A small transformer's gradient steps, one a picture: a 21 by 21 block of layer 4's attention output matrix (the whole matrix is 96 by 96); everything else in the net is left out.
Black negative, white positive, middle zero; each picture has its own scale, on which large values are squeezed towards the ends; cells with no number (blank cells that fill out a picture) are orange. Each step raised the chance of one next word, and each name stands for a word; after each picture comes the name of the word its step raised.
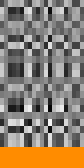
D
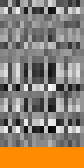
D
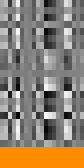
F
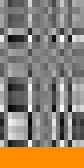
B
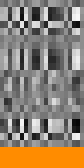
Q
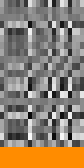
F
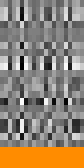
Q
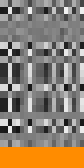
D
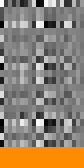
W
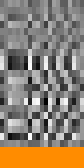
Q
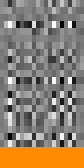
W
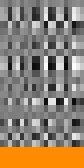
Q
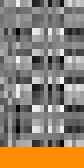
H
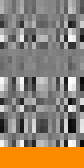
B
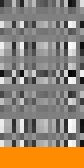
W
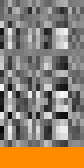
F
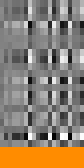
Q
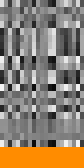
H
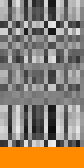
F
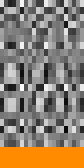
D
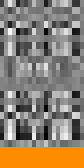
F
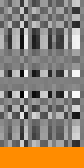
F
